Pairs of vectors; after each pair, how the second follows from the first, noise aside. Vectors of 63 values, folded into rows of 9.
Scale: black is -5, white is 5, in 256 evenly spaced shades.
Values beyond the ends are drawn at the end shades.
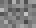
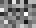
scaled up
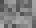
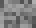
reversed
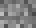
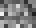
scaled up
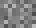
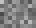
reversed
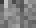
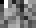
scaled up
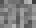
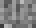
reversed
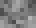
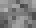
reversed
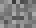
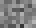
reversed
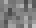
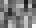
scaled up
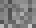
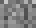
reversed
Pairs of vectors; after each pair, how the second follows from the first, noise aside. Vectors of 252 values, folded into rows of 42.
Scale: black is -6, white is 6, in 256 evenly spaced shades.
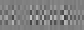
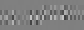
partly zeroed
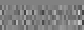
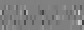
partly zeroed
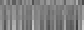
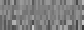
sign-scrambled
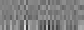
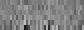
sign-scrambled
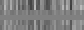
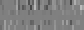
partly zeroed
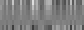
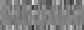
sign-scrambled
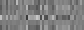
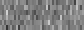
shuffled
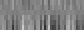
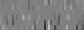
partly zeroed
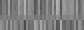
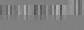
partly zeroed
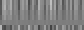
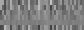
sign-scrambled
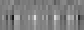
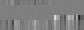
partly zeroed
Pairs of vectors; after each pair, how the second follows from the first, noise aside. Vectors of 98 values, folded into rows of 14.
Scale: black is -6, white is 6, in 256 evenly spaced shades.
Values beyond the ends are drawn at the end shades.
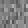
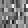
scaled up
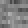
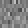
sign-scrambled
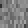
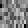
scaled up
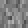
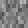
wrapped around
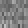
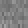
shrunk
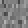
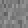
shrunk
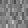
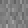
shrunk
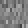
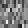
scaled up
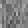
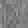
shrunk
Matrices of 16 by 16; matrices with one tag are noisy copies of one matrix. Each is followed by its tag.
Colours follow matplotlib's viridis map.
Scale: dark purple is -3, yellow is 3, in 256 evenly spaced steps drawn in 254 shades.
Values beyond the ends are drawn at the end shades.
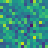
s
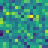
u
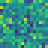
s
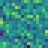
u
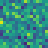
u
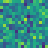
s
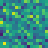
u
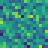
u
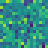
s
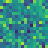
s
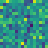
s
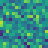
u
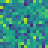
s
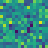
s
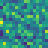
u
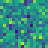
s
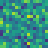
u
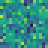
s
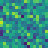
u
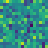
s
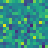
s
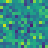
s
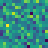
u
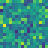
s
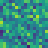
u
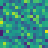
u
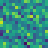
u
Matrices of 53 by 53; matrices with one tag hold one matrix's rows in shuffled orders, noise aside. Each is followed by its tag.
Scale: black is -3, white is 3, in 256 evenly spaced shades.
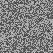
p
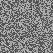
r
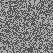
p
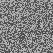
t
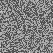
p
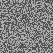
t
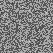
r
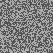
t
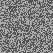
p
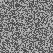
r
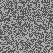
t
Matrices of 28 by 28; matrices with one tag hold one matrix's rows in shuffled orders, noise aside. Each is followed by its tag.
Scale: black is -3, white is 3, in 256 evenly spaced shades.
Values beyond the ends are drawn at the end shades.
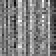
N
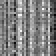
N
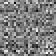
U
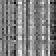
N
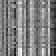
N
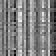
N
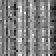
N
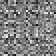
U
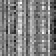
N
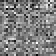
U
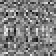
U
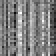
N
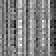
N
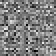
U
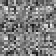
U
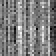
N
